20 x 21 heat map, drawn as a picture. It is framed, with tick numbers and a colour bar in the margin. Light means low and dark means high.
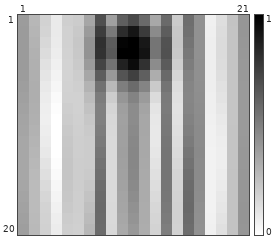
Ninth with the highest average: top middle. Average level on the scale: 30%. Bumps: one, in the top middle. Grain: streaks running down.
